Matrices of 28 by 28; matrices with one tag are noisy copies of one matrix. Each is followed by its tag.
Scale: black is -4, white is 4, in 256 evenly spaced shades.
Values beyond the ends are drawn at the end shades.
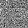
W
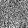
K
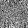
K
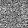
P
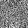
K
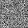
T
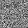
T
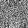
K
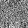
K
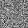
T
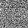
W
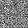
T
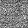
P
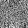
K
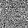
W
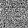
W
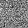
W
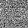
W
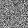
T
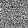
W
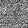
P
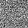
W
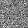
T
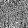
K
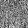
K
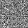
T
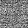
P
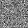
T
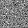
T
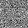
W
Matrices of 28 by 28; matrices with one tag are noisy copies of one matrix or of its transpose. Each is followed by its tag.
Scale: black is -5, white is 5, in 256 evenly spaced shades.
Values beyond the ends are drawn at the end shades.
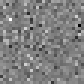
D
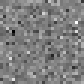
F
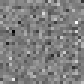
F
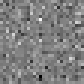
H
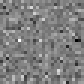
H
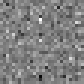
H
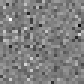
D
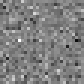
H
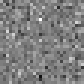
H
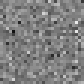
F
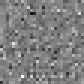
F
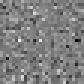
H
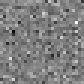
F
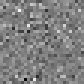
D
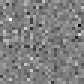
D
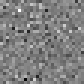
D
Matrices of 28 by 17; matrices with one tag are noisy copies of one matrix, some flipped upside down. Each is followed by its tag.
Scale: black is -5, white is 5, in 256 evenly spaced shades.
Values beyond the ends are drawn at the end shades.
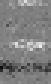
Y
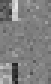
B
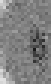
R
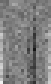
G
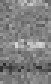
Y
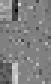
B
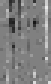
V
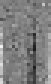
G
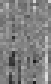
V
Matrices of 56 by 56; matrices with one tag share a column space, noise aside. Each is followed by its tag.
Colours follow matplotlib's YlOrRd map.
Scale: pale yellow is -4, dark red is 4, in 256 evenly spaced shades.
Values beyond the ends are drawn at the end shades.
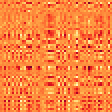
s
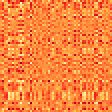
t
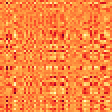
s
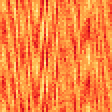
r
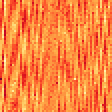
r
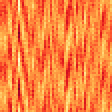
r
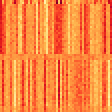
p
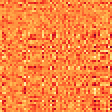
s
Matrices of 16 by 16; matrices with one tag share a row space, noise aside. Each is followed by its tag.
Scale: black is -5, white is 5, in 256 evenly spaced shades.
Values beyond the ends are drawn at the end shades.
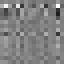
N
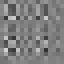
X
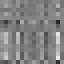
N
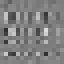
X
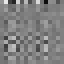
X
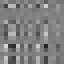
X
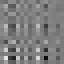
X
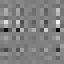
N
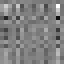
N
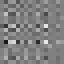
X
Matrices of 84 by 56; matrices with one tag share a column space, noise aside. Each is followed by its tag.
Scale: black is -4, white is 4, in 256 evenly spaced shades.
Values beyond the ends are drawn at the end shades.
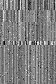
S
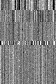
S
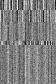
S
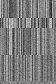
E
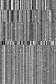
S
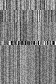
S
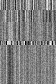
S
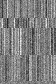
E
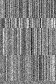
E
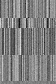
E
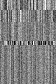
S
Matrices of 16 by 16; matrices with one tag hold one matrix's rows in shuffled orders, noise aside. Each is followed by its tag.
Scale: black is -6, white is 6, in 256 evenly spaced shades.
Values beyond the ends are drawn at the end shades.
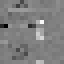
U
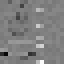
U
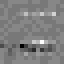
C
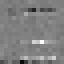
C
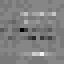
C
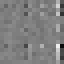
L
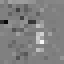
U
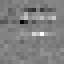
C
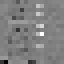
U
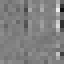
L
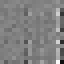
L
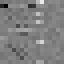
U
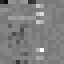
U
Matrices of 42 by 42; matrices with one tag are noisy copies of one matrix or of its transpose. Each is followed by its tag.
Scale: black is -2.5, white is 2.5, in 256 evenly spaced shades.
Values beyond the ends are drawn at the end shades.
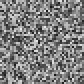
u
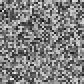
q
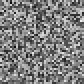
u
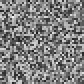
u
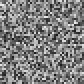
u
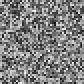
q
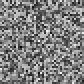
u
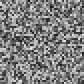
u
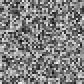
q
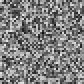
q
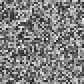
q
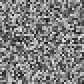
u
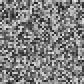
q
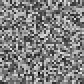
u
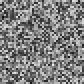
q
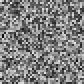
q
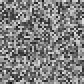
q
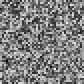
q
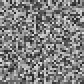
u
